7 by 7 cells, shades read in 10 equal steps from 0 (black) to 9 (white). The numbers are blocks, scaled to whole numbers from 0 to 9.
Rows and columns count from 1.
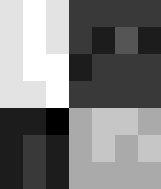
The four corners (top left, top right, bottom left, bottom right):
8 2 1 6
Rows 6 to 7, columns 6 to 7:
6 7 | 6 6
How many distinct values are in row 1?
3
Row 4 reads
8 8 9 2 2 2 2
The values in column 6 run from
2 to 7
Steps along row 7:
up down up same same same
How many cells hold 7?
4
